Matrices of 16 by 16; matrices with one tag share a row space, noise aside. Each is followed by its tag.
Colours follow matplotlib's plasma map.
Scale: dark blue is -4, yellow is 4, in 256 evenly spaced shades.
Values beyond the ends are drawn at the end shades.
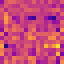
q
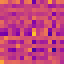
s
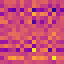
s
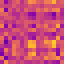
q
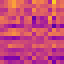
s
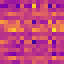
s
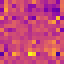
q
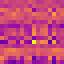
s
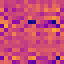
q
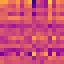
s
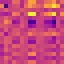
q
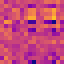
q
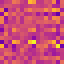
q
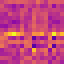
s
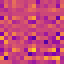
q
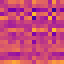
s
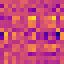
q
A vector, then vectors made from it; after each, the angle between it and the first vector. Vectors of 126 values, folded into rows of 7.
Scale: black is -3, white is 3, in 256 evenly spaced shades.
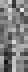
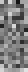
orthogonal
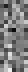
partly opposed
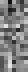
partly opposed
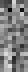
nearly opposite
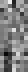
nearly parallel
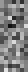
orthogonal
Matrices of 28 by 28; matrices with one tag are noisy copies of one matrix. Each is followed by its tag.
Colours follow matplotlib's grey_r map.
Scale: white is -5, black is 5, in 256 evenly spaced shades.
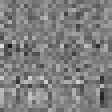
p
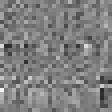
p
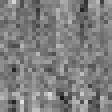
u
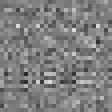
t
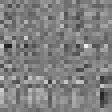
p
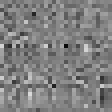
p
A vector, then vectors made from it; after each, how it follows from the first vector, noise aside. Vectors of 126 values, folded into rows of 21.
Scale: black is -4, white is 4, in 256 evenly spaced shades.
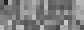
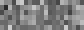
wrapped around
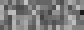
wrapped around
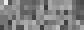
negated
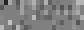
partly zeroed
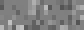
partly zeroed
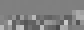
partly zeroed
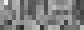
negated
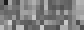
copied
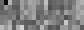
copied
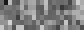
copied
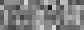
wrapped around
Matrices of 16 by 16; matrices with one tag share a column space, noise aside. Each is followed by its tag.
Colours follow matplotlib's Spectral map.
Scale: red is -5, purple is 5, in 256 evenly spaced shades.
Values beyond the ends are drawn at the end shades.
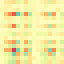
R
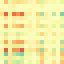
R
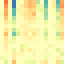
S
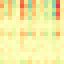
S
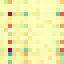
R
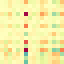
R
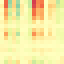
S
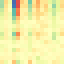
S
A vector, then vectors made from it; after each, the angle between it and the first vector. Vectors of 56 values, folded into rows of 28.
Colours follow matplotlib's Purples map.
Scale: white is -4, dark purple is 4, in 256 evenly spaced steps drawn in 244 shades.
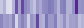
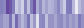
nearly opposite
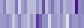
partly aligned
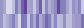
partly aligned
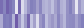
nearly opposite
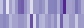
partly aligned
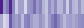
partly opposed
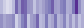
nearly parallel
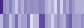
partly opposed
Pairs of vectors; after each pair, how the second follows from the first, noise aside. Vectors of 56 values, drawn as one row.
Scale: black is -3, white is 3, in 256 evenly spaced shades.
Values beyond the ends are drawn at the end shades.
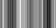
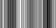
copied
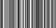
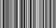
negated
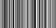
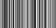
copied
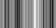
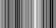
copied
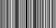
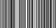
negated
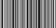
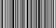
copied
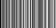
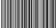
negated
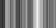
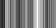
copied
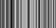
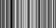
copied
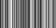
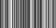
copied
